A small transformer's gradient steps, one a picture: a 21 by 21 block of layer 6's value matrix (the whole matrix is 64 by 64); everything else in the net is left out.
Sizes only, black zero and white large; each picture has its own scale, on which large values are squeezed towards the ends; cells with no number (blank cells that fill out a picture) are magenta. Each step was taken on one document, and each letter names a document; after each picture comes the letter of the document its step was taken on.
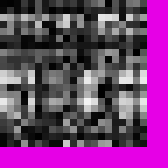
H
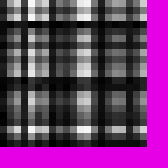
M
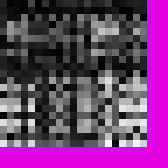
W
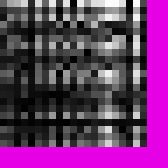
W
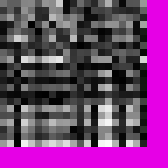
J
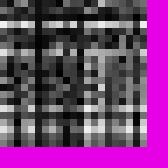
H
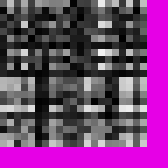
H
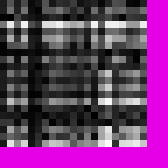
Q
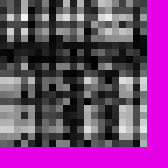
H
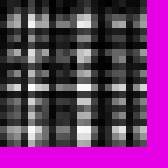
M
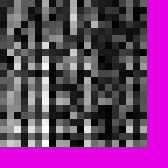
J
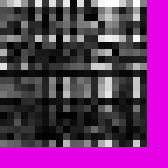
W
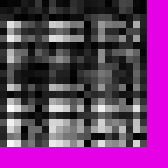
W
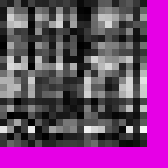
H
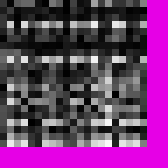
Q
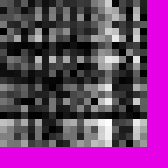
W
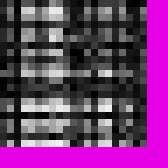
J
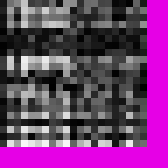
J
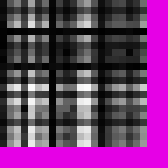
M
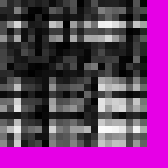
W
